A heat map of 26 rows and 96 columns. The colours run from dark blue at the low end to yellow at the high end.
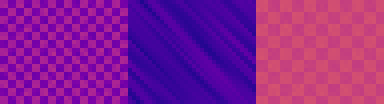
The table splits into one row of 3 panels. Panel 1,1: low, checkered. Panel 1,2: very low, slanting down to the right, faint in contrast. Panel 1,3: middling, checkered, faint in contrast.
